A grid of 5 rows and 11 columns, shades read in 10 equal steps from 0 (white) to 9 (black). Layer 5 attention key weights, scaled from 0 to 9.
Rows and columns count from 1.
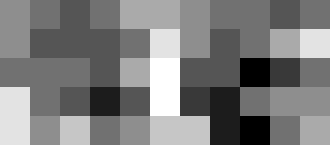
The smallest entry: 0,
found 2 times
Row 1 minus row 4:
3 0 0 -3 -3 3 -3 -3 0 2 1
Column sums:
15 25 25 30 21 6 23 33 33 25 18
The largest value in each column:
5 6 6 8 6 3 7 8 9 7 5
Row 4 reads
1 5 6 8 6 0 7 8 5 4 4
